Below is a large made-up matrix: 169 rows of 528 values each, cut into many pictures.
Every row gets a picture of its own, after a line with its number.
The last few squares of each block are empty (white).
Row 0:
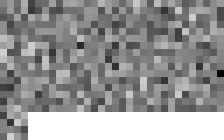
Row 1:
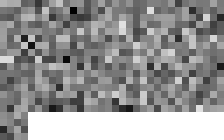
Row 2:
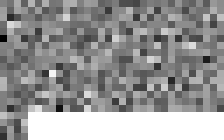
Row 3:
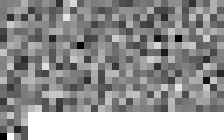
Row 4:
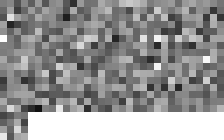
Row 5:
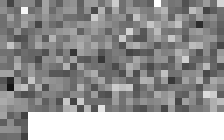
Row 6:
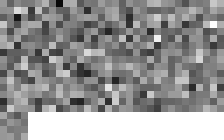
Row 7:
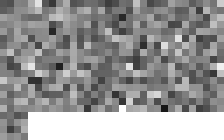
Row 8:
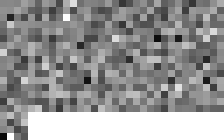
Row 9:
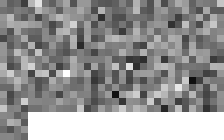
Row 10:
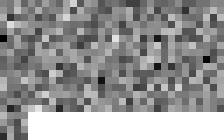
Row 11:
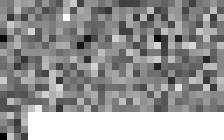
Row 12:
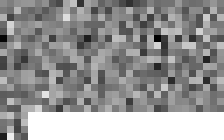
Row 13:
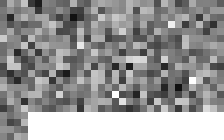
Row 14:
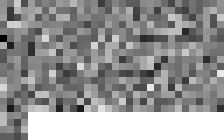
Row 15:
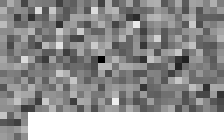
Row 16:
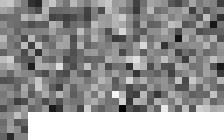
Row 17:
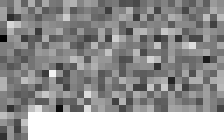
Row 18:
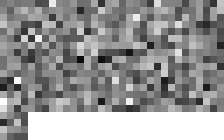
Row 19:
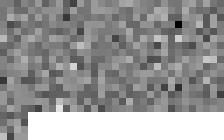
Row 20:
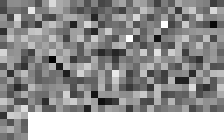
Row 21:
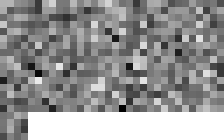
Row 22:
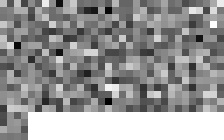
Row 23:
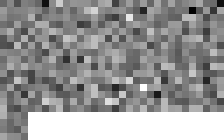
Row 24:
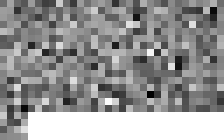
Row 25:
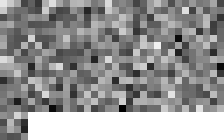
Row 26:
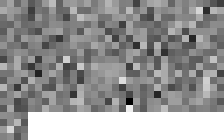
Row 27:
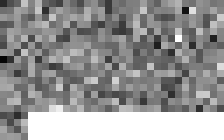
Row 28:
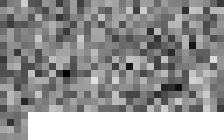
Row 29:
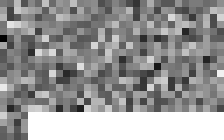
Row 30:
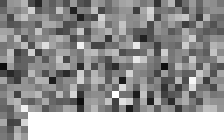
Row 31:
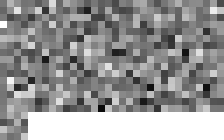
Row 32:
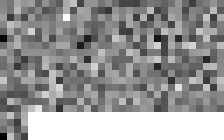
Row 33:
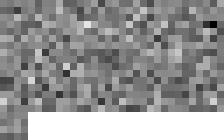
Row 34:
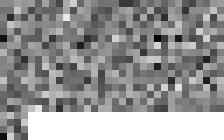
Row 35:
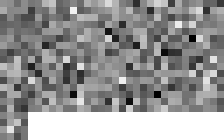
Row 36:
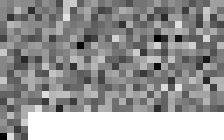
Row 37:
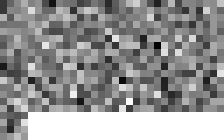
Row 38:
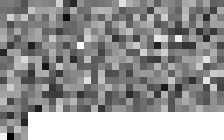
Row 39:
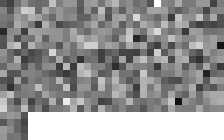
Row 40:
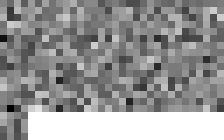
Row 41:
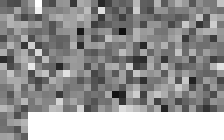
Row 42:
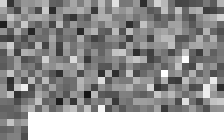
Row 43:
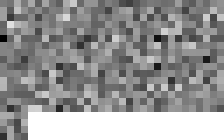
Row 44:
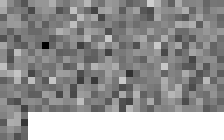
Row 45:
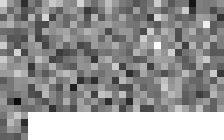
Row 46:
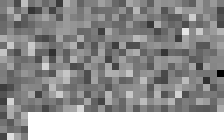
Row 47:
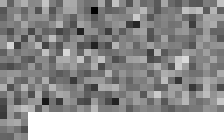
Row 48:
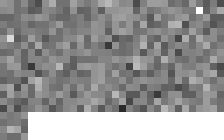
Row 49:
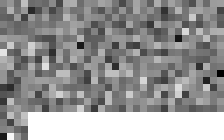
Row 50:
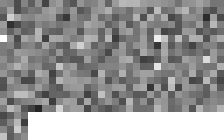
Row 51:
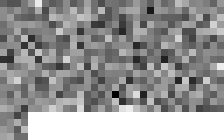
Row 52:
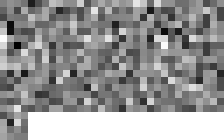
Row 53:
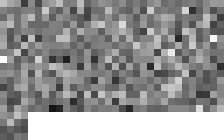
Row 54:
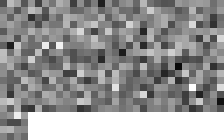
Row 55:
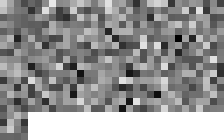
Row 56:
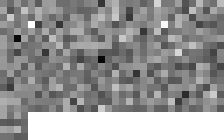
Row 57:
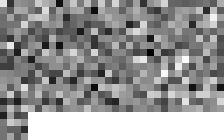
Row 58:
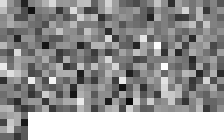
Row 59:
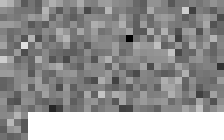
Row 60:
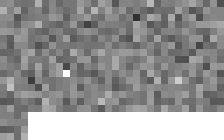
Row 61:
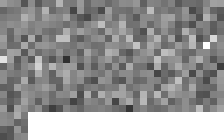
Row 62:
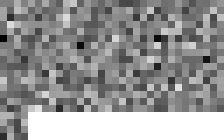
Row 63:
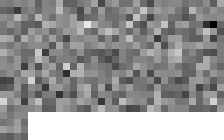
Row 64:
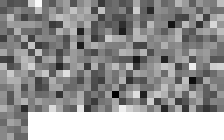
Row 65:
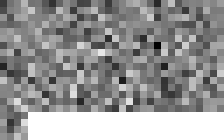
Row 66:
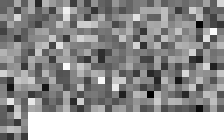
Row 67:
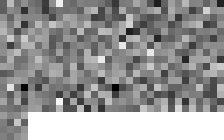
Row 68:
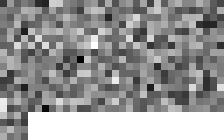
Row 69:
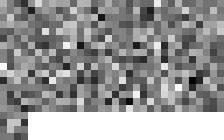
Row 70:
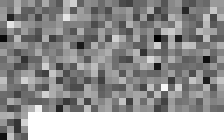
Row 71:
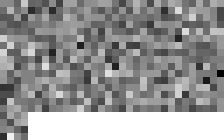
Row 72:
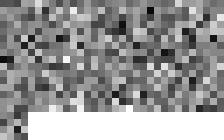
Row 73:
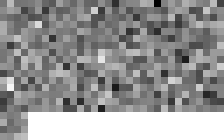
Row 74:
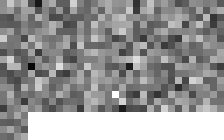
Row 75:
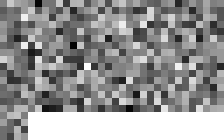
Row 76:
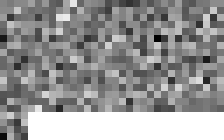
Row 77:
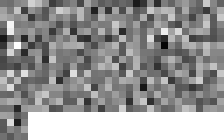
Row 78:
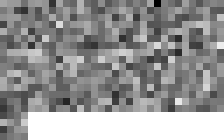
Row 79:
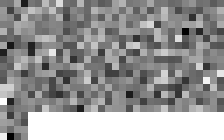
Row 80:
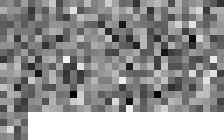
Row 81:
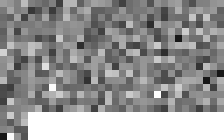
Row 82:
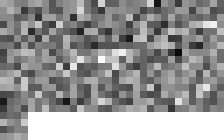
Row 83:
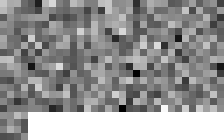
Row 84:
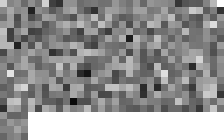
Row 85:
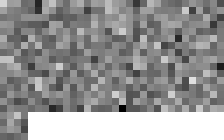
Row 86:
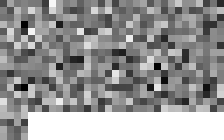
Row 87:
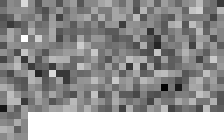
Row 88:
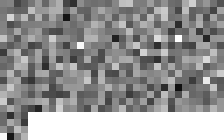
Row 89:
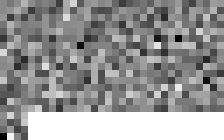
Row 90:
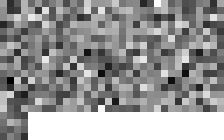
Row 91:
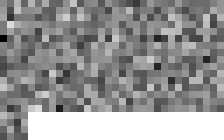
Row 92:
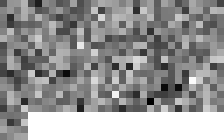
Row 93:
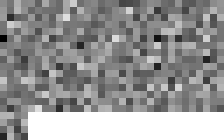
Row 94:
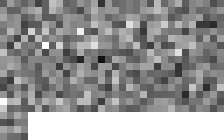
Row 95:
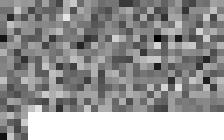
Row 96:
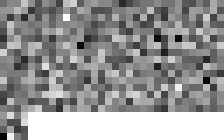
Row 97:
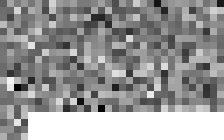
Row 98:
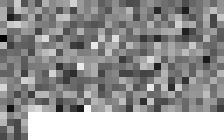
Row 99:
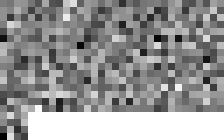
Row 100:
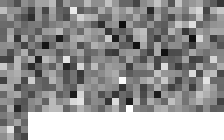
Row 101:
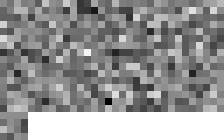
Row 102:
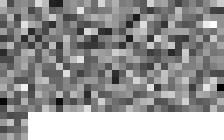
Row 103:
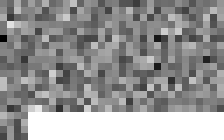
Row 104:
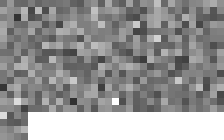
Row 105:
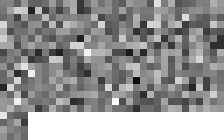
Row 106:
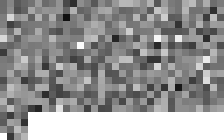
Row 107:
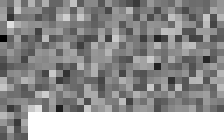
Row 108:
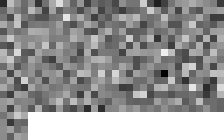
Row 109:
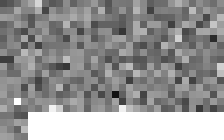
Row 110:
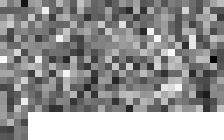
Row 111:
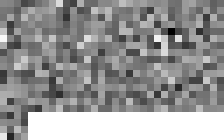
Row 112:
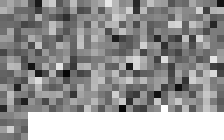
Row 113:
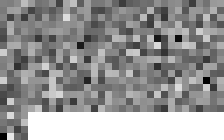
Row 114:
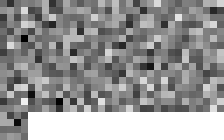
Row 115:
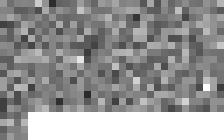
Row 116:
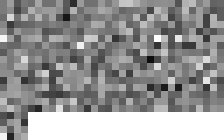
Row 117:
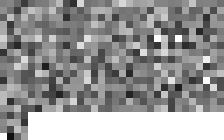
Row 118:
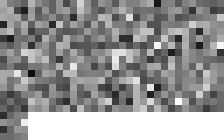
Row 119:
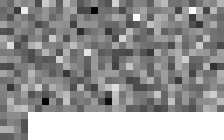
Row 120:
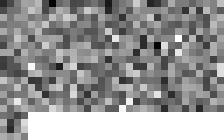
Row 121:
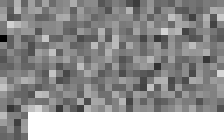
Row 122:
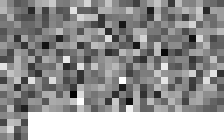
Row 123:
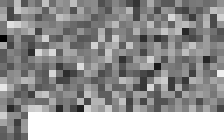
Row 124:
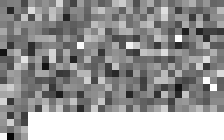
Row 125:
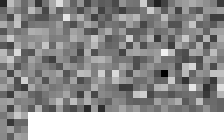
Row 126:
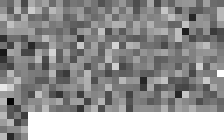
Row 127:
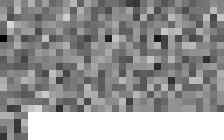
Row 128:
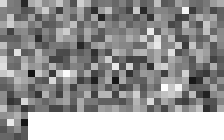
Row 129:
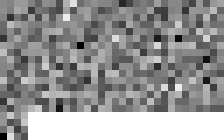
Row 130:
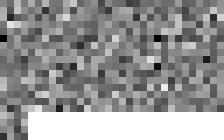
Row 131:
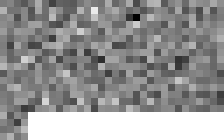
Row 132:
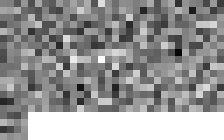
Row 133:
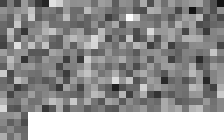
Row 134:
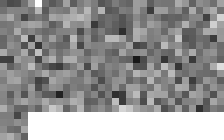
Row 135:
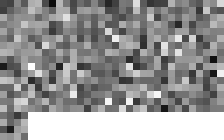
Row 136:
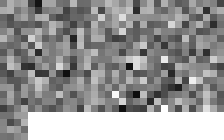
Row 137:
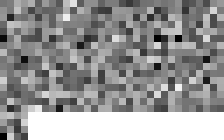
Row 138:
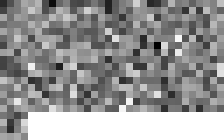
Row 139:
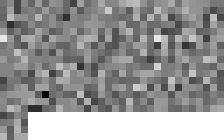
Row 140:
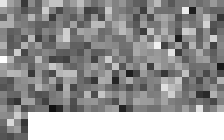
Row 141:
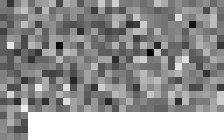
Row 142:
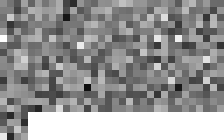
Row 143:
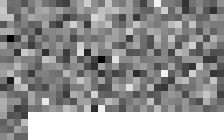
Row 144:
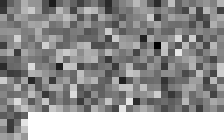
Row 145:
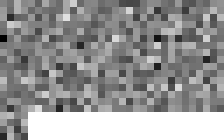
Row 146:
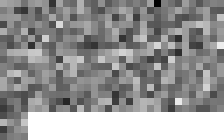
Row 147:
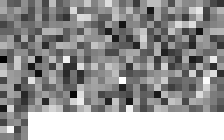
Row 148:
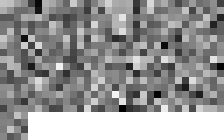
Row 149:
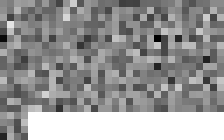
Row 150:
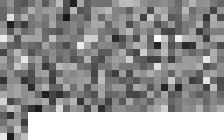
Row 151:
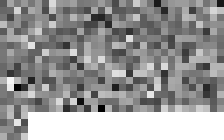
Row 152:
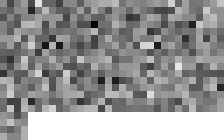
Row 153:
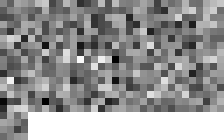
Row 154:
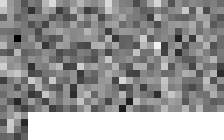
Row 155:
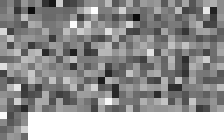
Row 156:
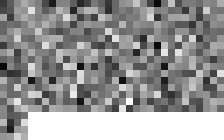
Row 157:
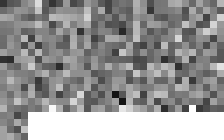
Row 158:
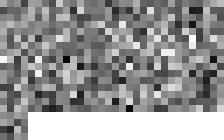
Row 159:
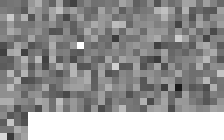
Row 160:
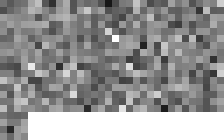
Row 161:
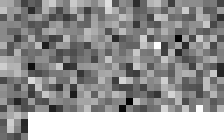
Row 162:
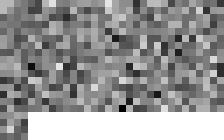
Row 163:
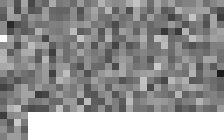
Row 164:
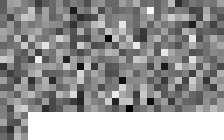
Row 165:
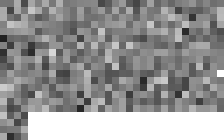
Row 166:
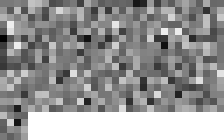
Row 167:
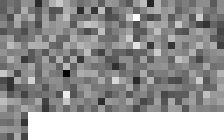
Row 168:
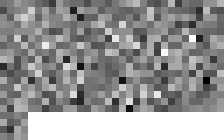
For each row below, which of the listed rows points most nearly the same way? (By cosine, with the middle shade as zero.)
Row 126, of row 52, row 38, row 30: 38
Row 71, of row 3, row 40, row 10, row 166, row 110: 3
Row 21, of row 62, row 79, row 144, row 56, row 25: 25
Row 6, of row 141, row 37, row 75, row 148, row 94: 141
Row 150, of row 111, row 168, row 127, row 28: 111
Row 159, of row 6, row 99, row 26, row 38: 38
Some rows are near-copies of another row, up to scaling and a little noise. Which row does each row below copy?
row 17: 2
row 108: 125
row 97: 151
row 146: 78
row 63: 33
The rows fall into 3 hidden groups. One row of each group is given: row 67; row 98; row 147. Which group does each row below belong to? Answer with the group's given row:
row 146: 67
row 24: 67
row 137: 98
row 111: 98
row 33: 67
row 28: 147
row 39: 67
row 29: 98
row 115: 67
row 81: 98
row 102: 67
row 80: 147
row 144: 147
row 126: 98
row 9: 147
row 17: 98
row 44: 147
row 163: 98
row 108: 67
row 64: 147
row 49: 98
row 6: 67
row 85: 147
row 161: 147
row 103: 98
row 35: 147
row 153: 67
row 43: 98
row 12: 98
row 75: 147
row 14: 98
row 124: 98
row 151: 67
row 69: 147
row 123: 98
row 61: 147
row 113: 98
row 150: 98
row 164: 147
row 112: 147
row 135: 147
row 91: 98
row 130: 98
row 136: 147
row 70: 98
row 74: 147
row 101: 67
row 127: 98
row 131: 67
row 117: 98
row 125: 67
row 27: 147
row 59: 147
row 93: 98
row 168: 147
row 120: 147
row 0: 98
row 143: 67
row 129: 98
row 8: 98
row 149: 98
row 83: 147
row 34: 98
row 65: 147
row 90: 67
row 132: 67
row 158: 147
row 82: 67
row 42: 67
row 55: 147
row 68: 67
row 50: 98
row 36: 98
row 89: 98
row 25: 147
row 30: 147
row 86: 67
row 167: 67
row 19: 98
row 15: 67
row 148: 147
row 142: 98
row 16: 147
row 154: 147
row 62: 98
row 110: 147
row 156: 147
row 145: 98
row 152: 67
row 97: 67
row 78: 67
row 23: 67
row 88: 98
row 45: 147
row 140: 147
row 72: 147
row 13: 147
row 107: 98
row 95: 98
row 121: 98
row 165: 98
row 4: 98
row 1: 147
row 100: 147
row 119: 67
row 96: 98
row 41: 147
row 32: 98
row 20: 67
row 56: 67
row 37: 147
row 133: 67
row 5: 67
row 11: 98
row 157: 147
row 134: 147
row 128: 147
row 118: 67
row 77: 98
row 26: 147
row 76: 98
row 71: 98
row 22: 67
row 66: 67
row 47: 67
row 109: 147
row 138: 147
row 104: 67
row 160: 147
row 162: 147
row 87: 147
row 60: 67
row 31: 67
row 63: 67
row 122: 147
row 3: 98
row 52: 98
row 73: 67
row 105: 67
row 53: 147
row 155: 67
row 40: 98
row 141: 67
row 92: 147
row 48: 147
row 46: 98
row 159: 98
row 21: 147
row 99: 98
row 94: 67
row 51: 147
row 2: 98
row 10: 98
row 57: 67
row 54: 67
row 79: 98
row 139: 98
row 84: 67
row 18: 67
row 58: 147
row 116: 98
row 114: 67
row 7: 147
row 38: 98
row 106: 98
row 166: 98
